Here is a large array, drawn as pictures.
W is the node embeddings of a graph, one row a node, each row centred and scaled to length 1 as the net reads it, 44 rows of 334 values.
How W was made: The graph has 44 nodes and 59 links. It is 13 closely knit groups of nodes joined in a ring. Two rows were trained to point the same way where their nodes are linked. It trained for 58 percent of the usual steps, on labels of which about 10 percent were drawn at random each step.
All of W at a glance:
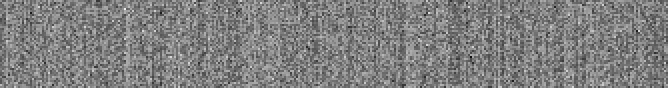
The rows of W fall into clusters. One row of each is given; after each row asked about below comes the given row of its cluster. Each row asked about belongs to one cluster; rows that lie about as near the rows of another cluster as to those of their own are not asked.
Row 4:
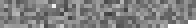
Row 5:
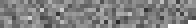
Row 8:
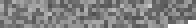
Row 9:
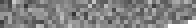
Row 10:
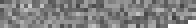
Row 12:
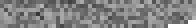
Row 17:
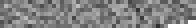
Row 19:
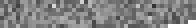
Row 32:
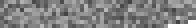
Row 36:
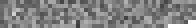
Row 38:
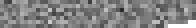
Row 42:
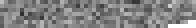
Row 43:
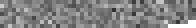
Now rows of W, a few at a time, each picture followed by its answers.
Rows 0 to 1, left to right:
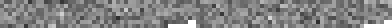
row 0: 12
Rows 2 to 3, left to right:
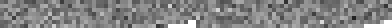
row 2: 36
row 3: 9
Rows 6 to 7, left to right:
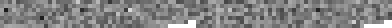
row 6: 4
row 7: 38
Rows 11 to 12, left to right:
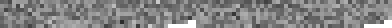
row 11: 9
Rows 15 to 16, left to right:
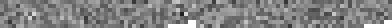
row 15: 38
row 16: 32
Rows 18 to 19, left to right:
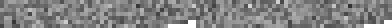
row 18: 5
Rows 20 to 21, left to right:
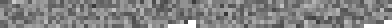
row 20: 8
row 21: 10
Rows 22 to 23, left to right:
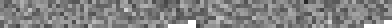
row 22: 8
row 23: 17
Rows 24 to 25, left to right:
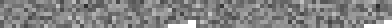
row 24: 17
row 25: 42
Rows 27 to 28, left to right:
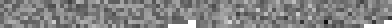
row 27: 12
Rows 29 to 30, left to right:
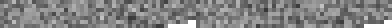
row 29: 32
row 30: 10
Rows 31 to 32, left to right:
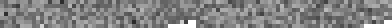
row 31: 8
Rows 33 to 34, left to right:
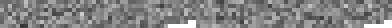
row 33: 19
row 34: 4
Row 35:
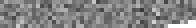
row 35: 43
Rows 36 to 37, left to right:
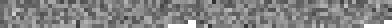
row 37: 36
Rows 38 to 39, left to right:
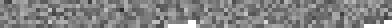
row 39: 19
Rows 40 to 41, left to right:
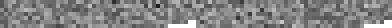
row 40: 12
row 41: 32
